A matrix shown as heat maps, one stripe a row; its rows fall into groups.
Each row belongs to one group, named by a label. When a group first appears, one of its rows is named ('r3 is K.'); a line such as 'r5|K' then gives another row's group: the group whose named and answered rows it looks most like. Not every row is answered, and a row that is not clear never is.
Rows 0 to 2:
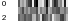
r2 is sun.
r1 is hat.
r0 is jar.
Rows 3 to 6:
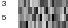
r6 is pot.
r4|jar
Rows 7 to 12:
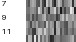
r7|jar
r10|hat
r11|pot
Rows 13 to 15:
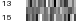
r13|hat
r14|sun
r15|sun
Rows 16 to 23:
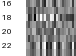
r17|pot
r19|jar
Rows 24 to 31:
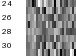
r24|pot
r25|jar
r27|jar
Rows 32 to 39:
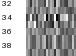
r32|hat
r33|pot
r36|hat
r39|hat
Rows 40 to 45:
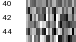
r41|jar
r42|hat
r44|jar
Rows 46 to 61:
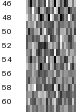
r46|hat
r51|sun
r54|hat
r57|jar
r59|pot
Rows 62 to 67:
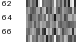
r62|sun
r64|hat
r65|pot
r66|jar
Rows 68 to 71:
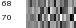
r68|hat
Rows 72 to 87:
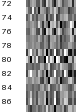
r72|jar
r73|pot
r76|jar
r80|hat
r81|sun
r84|sun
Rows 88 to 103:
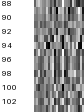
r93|jar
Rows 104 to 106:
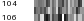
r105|sun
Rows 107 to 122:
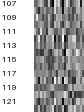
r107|jar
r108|hat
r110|jar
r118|hat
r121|hat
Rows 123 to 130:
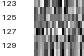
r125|sun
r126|sun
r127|pot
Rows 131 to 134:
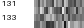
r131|hat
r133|pot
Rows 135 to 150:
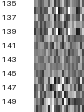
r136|sun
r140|pot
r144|sun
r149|pot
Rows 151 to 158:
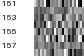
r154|sun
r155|hat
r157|jar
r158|hat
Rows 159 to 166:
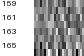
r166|sun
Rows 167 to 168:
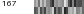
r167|hat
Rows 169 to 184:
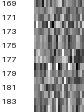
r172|jar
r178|sun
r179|sun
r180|pot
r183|sun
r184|sun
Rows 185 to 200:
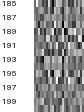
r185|jar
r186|jar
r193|pot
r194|pot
